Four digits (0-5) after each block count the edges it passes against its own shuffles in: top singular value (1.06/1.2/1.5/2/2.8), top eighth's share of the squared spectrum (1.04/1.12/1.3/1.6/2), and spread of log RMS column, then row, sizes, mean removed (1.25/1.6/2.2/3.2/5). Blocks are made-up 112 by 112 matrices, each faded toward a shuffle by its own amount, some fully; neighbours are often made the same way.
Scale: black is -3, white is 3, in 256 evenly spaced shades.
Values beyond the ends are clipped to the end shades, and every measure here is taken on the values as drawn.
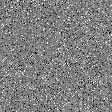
2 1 0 0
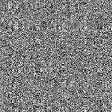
4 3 2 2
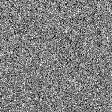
2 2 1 0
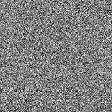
4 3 2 2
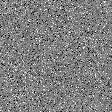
0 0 0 0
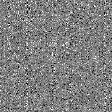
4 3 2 1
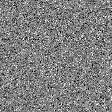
0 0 0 1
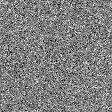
0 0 0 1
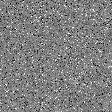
2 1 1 0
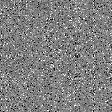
4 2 2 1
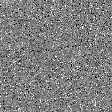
3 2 1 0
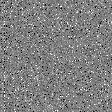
3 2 1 0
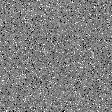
2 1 0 0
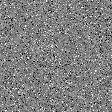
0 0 1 0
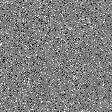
2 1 0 1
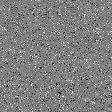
2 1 0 0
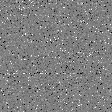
3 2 0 0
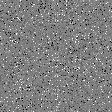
2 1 0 0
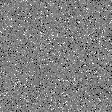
2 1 0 0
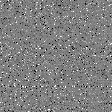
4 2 1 1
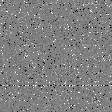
4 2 1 1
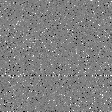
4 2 0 1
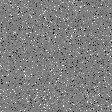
0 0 0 0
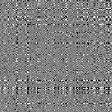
5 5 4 4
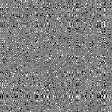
5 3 3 3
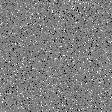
2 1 0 0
